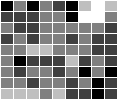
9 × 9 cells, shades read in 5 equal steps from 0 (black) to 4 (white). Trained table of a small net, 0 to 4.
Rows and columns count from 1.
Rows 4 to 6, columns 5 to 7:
2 1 2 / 2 2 2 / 1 3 1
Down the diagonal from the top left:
0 1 1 2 2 3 0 0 1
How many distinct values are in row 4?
2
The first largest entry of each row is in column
8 7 1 2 3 6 1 1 1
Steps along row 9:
same same down up down same down up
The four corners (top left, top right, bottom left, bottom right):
0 3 3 1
